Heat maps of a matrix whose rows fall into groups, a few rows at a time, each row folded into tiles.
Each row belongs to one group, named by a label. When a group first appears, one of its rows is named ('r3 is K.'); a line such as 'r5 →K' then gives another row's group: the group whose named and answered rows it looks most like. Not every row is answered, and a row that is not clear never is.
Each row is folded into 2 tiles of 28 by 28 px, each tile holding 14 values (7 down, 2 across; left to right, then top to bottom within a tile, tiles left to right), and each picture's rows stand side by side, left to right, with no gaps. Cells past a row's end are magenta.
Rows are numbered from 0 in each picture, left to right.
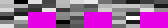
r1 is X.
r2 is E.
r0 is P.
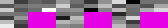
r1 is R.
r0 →P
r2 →P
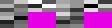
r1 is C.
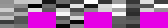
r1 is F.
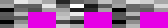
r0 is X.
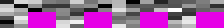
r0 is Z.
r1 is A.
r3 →A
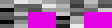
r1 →Z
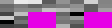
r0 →X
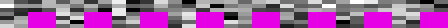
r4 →A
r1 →E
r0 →R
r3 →Z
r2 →R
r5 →C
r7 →E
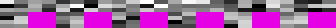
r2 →C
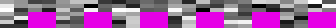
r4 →A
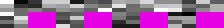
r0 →R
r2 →X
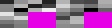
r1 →R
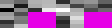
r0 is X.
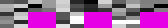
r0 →F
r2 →A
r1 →R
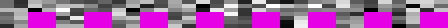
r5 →Z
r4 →C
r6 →R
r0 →Z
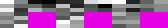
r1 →A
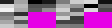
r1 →C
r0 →E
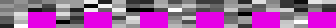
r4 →P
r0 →Z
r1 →C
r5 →A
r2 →R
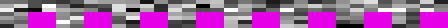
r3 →F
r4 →E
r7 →C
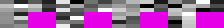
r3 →Z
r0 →E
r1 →P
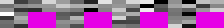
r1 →R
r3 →P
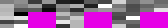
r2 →P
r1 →F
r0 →E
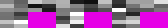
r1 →R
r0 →A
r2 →A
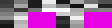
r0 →F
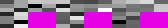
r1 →P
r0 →F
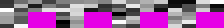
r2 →A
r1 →Z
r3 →A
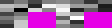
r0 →F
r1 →E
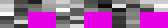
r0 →R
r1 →E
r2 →X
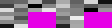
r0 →F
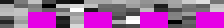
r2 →A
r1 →Z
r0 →Z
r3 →X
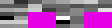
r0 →A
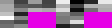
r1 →R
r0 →C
